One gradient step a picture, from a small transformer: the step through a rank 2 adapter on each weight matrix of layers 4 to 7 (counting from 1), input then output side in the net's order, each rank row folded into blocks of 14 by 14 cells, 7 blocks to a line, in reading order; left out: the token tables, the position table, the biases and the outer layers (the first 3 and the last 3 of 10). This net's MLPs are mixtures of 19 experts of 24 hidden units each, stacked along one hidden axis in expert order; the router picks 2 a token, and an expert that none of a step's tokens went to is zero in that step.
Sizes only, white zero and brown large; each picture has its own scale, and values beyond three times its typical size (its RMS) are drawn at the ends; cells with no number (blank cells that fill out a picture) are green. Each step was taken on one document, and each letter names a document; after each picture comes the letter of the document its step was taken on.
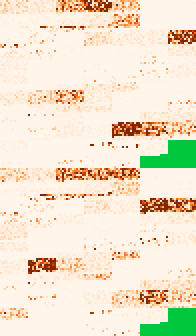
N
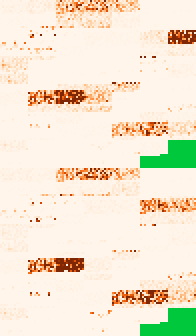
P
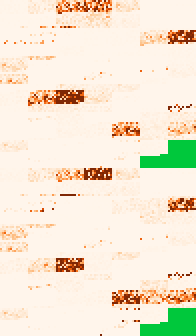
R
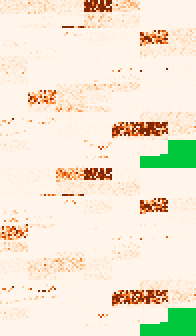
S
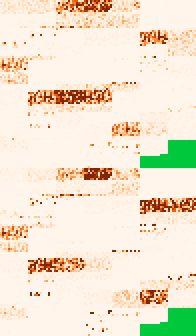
P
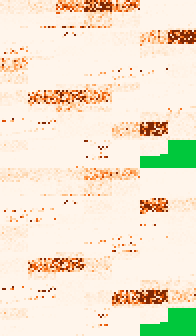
S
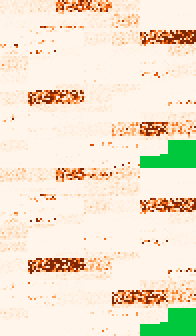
N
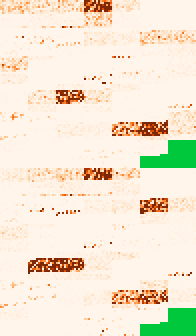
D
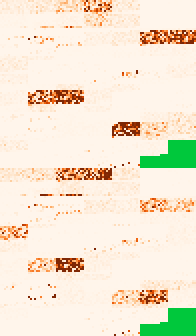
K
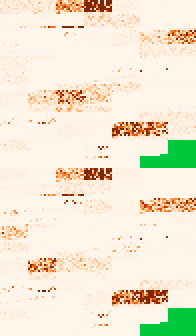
S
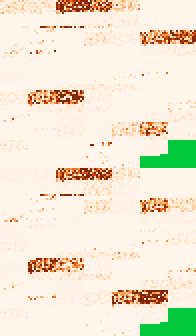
N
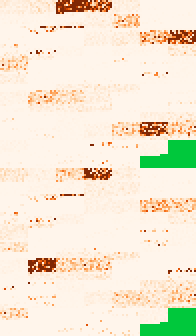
N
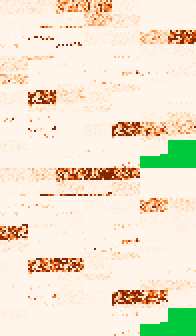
K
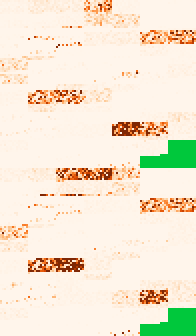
K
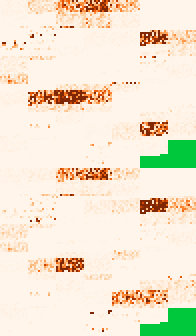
P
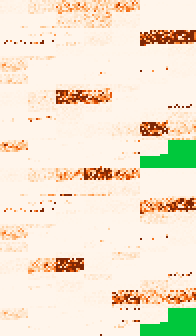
R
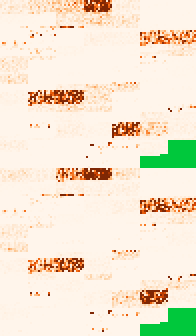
P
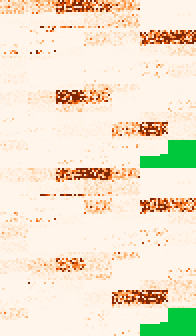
N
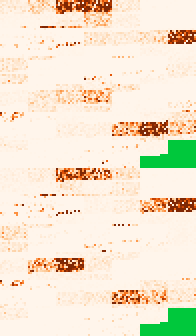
D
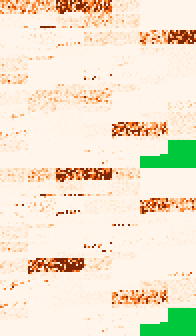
D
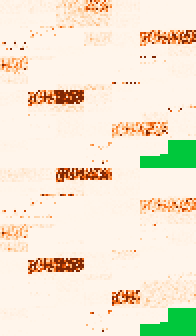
P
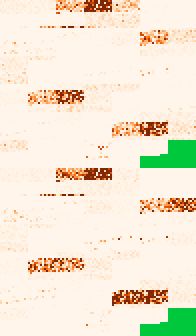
S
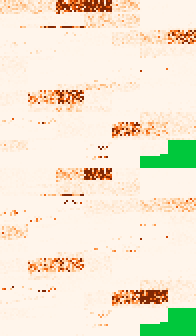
S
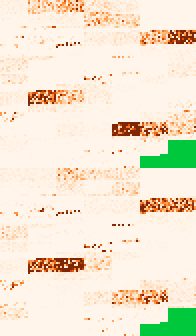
D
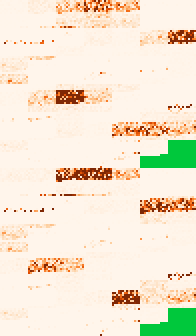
R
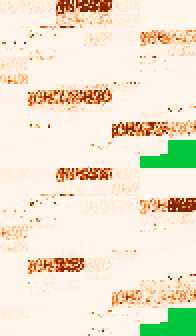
P
